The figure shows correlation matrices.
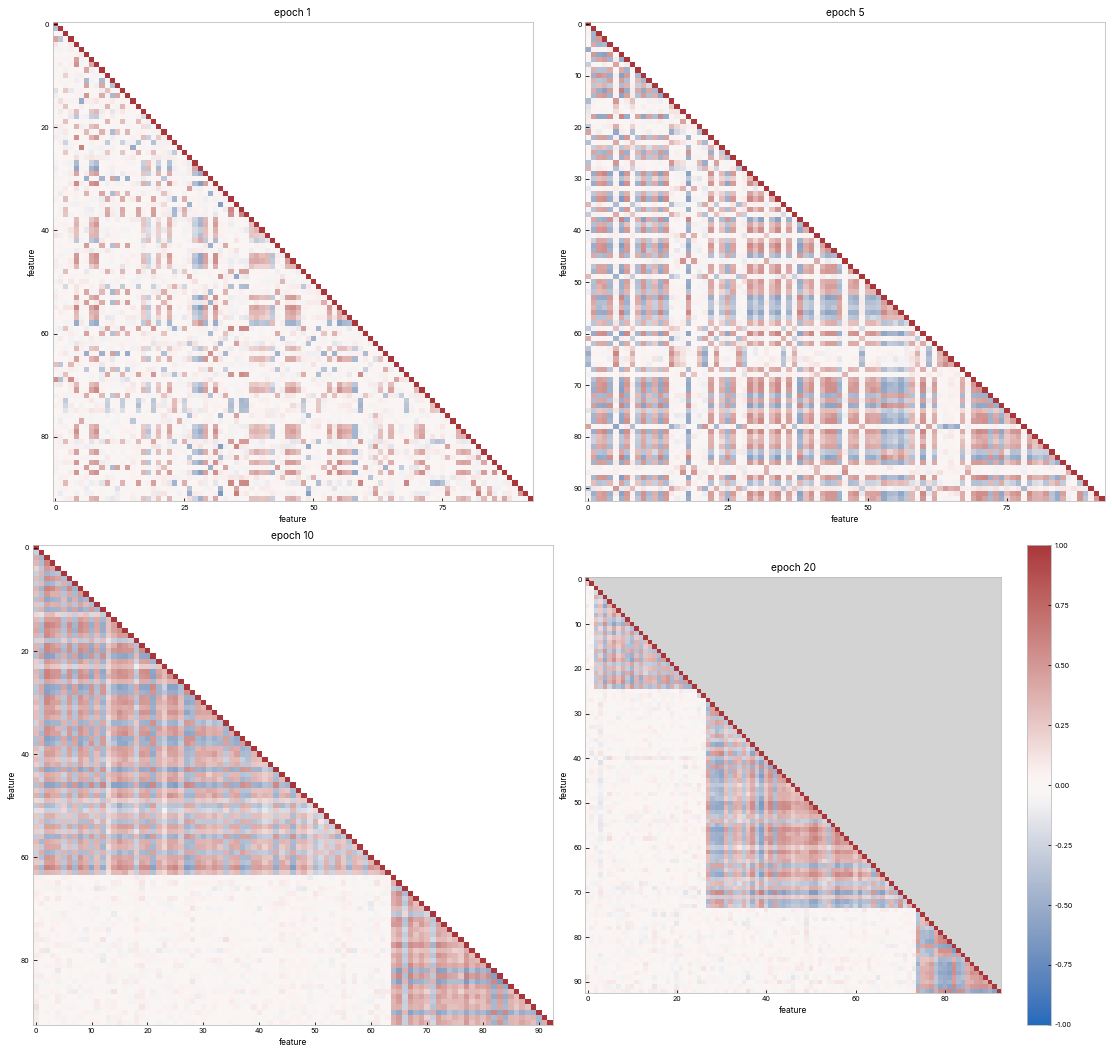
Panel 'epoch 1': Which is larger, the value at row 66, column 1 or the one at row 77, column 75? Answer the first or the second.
the second
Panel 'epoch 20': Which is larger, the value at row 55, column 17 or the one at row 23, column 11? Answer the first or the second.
the second
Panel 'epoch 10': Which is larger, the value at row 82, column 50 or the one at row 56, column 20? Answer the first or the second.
the first
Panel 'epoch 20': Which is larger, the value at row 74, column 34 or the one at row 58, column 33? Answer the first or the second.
the second
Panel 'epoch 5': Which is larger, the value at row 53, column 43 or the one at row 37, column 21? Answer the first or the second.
the second
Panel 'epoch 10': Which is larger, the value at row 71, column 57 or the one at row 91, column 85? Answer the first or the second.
the second
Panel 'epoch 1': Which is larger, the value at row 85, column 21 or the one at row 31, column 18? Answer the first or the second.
the first
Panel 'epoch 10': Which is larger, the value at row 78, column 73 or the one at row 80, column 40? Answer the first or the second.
the first
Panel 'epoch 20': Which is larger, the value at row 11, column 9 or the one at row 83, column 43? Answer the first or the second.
the second
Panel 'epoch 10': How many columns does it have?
93
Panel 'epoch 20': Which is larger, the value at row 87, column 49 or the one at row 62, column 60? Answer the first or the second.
the second
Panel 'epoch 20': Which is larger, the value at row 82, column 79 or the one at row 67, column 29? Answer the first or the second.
the second
